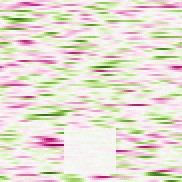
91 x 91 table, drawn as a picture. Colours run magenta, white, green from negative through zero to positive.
The values follow a bell shape. Streaks run across, left to right. The bottom middle is the smoothest part. An odd patch, calmer than its surroundings, sits in the bottom middle. There is no overall slope.
